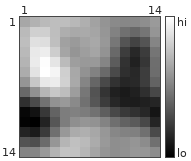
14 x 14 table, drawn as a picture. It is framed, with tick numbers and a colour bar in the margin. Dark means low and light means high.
Mirror symmetry: none. Grain: blotchy. Stripes: none. Average level on the scale: 50%. Calmest part: top middle.
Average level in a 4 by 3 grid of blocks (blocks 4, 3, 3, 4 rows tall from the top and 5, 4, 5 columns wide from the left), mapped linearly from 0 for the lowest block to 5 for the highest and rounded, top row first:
432
531
220
242
